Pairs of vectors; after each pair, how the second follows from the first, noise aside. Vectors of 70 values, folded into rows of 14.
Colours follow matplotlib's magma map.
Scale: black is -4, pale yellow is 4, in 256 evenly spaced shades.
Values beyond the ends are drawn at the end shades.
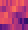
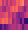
copied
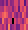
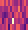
negated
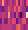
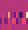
partly zeroed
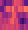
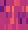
partly zeroed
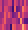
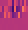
partly zeroed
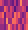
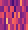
copied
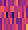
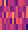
negated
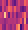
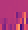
partly zeroed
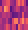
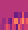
partly zeroed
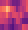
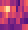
copied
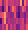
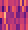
copied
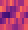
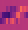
partly zeroed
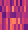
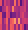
copied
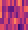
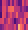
negated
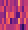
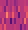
partly zeroed
